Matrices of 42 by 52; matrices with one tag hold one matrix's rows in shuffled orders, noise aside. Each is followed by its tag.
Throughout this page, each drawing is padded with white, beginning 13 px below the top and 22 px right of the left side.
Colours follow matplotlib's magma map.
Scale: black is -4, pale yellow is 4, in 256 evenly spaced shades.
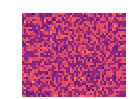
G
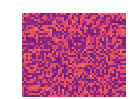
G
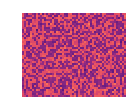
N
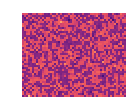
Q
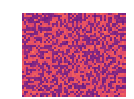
G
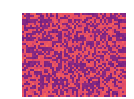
G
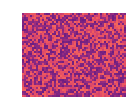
Q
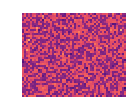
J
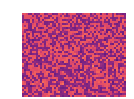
Q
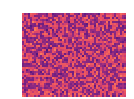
G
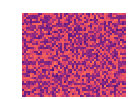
G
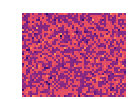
Q
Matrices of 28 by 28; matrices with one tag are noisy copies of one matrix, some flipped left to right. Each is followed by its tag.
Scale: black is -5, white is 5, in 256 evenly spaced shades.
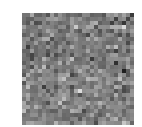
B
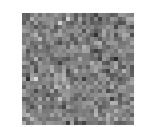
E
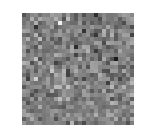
E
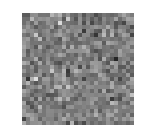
E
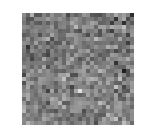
B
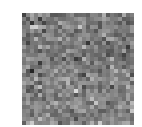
B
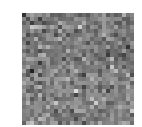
B
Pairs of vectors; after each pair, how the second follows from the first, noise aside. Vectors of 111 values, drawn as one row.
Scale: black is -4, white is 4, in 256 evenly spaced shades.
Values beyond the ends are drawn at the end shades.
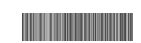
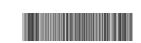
shuffled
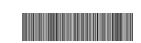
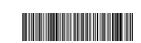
scaled up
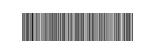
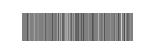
partly zeroed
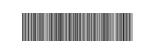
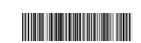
scaled up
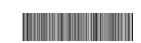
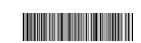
scaled up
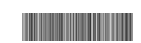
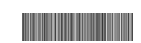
shuffled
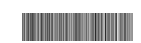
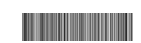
shuffled
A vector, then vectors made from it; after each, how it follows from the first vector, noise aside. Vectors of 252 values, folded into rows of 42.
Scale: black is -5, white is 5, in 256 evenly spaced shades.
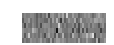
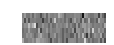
wrapped around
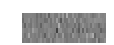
shrunk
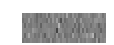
shrunk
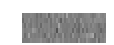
shrunk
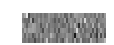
wrapped around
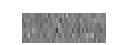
shrunk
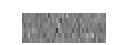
shrunk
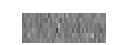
shrunk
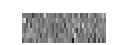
wrapped around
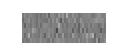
shrunk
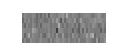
shrunk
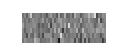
wrapped around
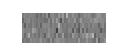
shrunk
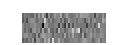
wrapped around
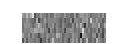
wrapped around
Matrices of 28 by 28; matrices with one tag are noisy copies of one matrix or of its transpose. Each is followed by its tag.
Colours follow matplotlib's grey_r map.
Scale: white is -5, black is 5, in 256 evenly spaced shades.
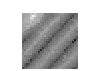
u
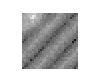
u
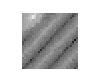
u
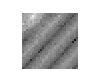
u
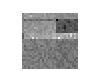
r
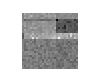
r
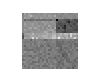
r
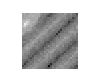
u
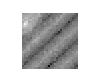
u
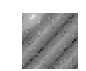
u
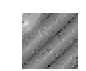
u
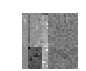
r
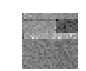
r
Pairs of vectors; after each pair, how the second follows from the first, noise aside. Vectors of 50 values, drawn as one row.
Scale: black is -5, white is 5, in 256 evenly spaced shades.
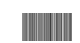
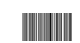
scaled up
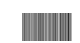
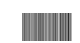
copied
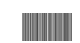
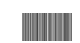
copied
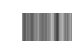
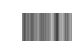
copied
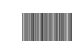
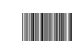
scaled up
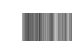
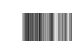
scaled up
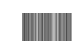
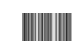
scaled up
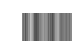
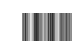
scaled up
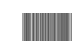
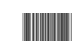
scaled up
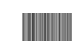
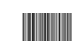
scaled up
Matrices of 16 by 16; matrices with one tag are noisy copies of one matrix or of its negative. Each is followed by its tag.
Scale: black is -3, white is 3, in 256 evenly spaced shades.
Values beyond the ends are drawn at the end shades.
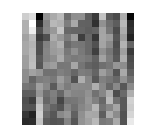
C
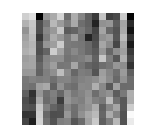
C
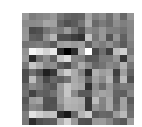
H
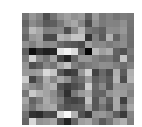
H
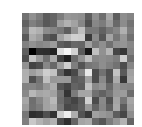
H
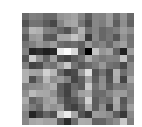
H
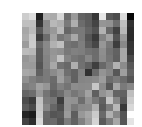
C
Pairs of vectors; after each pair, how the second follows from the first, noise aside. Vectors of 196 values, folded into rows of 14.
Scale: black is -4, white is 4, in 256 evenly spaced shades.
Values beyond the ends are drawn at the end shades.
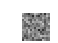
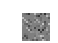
partly zeroed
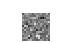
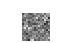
shuffled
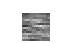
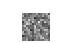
shuffled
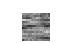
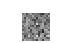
shuffled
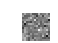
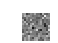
shuffled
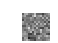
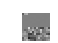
partly zeroed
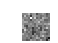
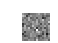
shuffled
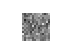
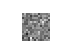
shuffled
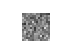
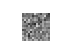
shuffled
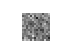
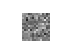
shuffled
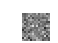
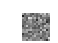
shuffled
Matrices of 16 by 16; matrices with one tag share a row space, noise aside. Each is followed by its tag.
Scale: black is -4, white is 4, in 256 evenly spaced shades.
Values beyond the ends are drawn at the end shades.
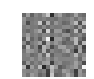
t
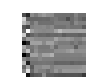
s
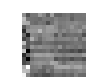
s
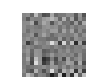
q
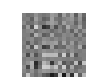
q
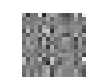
t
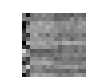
s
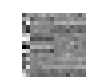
s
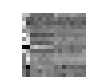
s
